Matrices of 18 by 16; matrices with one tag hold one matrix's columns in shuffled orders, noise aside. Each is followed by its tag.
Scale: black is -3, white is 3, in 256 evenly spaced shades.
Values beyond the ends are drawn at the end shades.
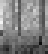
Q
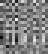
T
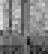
Q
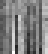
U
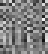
T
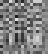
T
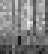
Q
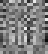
T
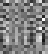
T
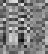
T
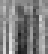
U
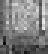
Q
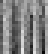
U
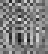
T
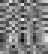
T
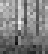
Q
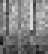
Q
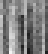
U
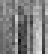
U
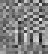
T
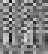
T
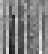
U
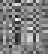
T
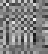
T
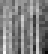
U
